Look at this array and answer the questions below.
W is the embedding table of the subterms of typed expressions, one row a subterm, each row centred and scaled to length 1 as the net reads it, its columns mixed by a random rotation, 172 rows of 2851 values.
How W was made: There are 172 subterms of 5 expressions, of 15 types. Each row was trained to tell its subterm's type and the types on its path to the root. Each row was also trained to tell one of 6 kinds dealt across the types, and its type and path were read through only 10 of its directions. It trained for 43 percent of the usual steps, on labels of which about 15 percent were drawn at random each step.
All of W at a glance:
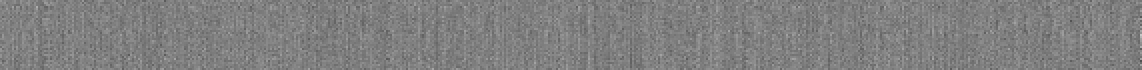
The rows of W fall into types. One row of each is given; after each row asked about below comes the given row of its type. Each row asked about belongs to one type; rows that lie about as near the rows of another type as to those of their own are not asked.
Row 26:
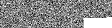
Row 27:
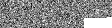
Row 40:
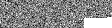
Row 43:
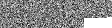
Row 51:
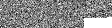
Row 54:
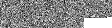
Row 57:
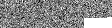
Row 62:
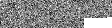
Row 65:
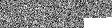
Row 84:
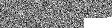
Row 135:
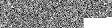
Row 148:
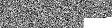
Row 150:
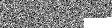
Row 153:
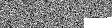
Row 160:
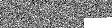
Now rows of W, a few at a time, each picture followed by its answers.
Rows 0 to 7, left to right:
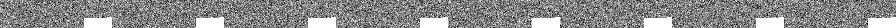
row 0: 57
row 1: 57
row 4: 150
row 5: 84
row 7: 62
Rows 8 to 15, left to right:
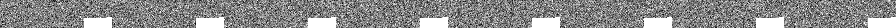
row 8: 26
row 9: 62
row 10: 148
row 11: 135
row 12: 54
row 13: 51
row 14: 84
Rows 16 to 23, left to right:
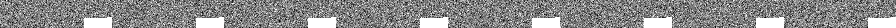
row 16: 40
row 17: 160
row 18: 27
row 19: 40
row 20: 40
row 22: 62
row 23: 27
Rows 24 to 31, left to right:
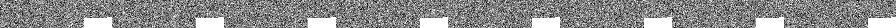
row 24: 54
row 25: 65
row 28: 57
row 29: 27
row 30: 148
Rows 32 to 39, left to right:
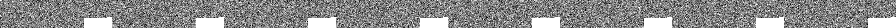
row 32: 160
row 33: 135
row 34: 160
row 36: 150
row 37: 43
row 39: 51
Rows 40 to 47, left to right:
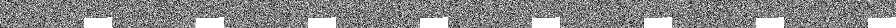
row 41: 148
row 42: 54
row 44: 153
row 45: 62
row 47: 27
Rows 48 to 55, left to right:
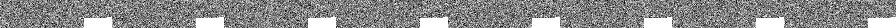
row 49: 150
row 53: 54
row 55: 150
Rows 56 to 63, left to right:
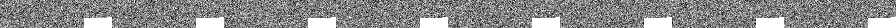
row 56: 57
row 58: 27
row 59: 57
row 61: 62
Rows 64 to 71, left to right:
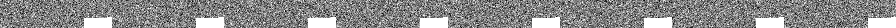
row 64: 43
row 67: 135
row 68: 43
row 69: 160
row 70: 26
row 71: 43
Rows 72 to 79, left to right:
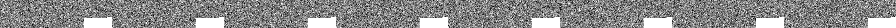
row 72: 54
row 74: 150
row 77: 148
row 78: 43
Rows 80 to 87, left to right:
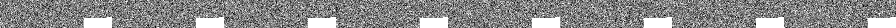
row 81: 84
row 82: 135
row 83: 148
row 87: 65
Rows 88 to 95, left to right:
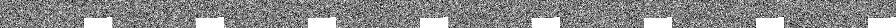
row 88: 160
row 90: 57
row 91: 43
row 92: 135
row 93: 27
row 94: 160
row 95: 160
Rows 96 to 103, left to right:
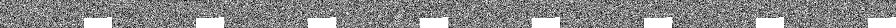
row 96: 40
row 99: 65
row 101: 62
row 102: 40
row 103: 27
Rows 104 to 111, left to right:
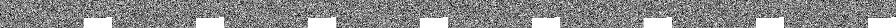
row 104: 135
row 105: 43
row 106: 84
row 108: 51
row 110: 43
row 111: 160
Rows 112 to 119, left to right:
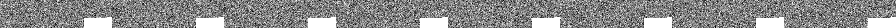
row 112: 57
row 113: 27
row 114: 148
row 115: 135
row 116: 65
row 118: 62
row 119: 135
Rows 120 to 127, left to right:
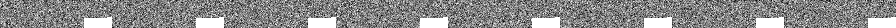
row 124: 27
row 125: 57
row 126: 160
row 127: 160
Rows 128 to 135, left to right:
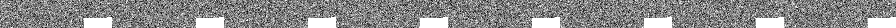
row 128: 26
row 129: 84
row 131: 148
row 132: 51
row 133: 43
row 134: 65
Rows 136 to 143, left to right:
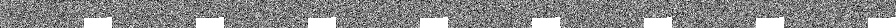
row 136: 57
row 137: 160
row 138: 51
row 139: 43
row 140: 54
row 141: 84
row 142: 54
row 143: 40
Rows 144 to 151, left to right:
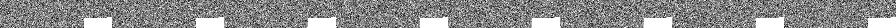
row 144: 27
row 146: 148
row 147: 84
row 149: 148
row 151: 51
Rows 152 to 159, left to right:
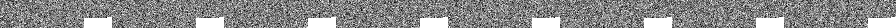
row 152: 153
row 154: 43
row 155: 57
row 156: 153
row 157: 84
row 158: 40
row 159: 54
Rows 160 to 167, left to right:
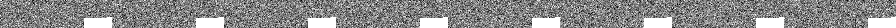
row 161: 135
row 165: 148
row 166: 27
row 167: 84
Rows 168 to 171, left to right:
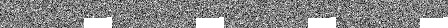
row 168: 135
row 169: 51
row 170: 57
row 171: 153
